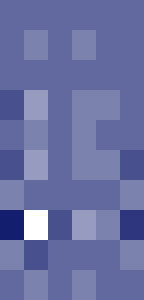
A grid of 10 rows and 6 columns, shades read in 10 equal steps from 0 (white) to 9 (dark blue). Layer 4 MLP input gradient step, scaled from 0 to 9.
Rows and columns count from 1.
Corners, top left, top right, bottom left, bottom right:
6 6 6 6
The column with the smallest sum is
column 2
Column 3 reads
6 6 6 6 6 6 6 7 6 6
